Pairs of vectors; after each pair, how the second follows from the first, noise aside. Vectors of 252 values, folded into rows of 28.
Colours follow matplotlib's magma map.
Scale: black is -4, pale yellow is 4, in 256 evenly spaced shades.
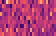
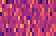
negated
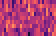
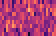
copied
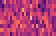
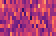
negated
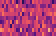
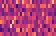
negated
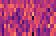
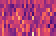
negated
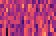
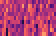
copied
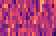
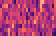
copied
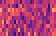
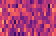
copied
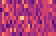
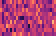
negated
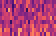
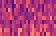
copied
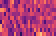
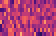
negated
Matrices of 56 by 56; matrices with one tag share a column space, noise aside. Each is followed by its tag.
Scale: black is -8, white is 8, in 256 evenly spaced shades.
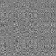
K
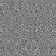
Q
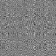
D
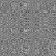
Q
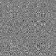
K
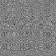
D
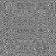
Q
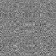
K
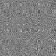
Q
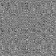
Q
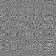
D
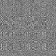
D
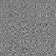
K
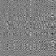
D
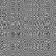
D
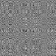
Q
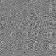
D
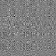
D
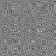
Q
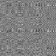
Q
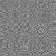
K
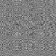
D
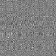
D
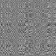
K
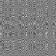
D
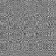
D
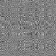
D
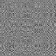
K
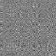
K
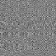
D
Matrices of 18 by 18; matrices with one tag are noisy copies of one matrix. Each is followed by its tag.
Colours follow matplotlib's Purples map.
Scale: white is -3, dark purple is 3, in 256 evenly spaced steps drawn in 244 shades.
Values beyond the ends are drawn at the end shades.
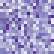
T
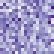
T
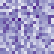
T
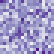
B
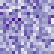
T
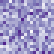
B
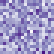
B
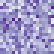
T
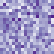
T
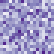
B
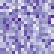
T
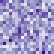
B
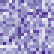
B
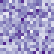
B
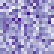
T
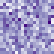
T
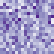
T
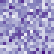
B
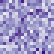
B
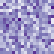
T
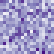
B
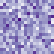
T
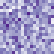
T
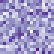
B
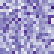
T
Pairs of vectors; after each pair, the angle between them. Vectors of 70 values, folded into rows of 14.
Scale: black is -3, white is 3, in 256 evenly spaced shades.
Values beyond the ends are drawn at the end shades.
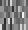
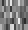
orthogonal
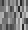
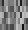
nearly parallel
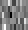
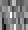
nearly opposite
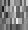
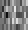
nearly parallel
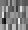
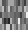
partly aligned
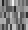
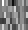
nearly opposite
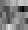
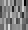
orthogonal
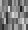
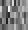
partly aligned
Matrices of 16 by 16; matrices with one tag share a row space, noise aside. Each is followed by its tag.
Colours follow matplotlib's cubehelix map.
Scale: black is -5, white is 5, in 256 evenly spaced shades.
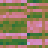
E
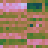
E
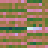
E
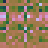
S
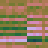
E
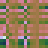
S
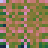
S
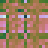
S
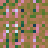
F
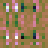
F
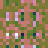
F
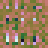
F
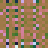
F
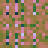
F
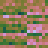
E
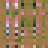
F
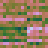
E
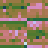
E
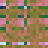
S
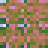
S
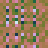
F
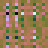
F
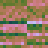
E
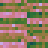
E
